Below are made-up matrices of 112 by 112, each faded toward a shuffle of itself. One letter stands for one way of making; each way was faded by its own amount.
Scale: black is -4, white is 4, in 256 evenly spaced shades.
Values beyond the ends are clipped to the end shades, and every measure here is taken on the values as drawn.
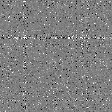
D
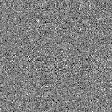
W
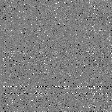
D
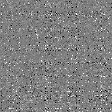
D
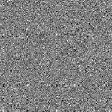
W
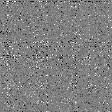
D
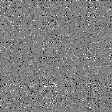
D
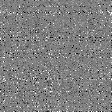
D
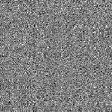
W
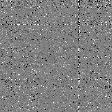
D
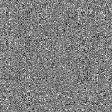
W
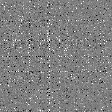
D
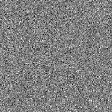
W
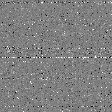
D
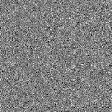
W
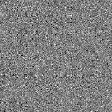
W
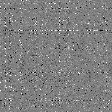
D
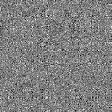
W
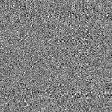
W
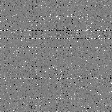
D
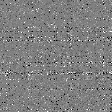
D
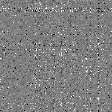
D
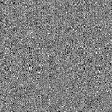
W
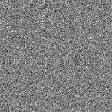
W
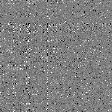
D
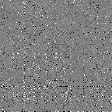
D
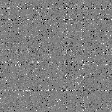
D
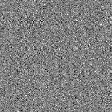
W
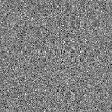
W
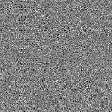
W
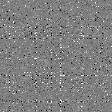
D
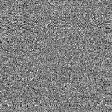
W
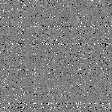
D
